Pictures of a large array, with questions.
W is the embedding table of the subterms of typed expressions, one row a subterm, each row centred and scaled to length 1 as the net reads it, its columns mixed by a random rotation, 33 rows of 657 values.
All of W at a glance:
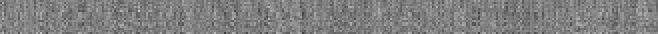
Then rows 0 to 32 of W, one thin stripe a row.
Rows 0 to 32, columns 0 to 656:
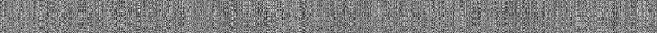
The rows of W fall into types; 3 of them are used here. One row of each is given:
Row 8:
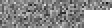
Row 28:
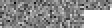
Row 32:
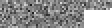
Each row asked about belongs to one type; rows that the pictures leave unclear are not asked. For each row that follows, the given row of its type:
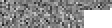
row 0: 28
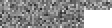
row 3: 8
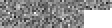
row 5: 28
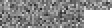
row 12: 8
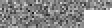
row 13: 32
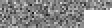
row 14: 32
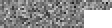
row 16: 8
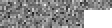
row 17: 32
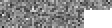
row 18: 32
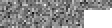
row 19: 32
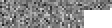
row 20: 28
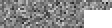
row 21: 8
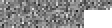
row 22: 32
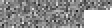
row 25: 32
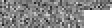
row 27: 28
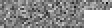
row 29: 8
